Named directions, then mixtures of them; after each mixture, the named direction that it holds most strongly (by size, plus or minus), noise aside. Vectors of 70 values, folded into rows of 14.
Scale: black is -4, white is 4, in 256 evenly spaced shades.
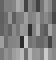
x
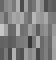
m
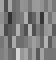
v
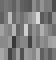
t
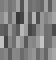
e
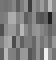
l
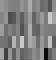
l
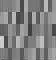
e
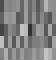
e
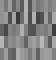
e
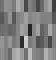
x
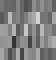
t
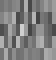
e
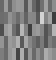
v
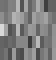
m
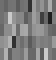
l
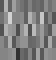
v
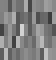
l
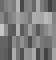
m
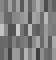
m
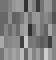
x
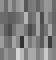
x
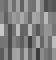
m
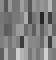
v
